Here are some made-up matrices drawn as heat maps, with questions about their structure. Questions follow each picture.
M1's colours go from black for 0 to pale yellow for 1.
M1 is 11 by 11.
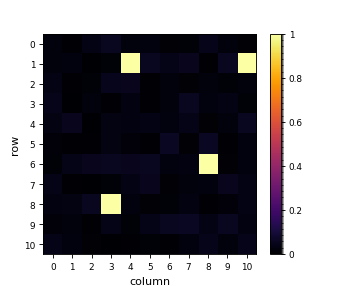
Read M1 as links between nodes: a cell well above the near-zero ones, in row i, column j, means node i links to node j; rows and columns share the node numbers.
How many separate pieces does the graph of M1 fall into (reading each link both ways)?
7
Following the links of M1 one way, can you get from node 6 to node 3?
yes
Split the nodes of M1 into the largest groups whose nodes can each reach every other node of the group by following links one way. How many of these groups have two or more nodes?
0
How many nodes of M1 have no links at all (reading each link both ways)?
5
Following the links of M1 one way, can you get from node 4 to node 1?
no
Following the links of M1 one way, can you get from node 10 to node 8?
no
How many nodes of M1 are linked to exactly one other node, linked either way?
4
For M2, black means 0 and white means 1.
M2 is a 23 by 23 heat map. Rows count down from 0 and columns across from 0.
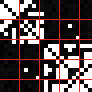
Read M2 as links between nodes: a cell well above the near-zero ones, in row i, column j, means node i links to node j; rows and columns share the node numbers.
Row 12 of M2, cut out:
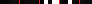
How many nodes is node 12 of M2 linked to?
4
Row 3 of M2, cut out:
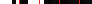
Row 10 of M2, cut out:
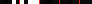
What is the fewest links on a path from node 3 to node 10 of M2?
1
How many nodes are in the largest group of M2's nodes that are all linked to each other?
6
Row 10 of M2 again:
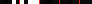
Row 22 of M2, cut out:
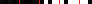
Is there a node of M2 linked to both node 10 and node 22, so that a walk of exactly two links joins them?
no
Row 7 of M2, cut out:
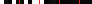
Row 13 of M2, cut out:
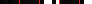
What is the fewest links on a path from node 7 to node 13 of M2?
4
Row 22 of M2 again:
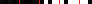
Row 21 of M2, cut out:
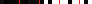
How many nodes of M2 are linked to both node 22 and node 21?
7
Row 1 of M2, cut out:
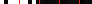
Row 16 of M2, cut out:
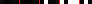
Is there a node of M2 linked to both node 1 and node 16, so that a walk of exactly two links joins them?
no
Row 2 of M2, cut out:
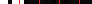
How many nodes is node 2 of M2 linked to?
5
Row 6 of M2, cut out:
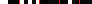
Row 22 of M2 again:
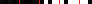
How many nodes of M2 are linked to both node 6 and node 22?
1
